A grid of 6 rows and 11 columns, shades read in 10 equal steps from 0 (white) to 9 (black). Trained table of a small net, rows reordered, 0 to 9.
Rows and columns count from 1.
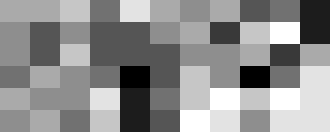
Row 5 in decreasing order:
8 5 4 4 3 2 2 1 1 0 0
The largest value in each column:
5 6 5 6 9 6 4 7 9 7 8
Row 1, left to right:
3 3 2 5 1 3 4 3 6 5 8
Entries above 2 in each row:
9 9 10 9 5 6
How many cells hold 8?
4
